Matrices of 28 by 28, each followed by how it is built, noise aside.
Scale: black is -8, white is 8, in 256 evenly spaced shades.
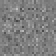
low rank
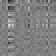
low rank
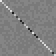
diagonal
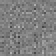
low rank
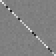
diagonal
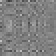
low rank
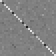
diagonal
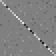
diagonal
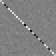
diagonal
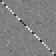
diagonal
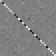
diagonal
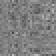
low rank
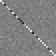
diagonal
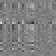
low rank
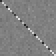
diagonal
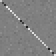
diagonal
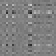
low rank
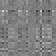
low rank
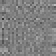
low rank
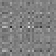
low rank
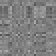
low rank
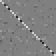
diagonal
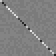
diagonal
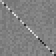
diagonal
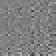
low rank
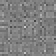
low rank
